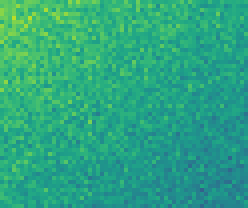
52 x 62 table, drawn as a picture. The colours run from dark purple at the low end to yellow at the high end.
The top left is the ninth with the highest average. The values follow a bell shape. The ninth with the lowest average is the bottom right. On average the colour sits 60% of the way up the scale. There is an overall slope up to the top left. Neither half mirrors the other.
